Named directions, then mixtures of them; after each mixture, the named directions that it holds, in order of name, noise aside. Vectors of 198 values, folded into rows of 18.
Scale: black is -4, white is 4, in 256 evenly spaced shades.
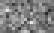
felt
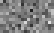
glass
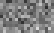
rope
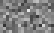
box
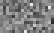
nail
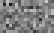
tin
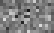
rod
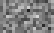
box, nail, tin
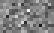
box, felt, rod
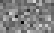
rod, rope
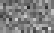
nail, rope, tin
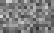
rope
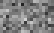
box, felt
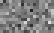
glass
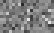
box, glass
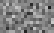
nail, tin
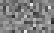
nail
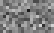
box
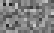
tin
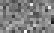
nail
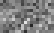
glass, rod
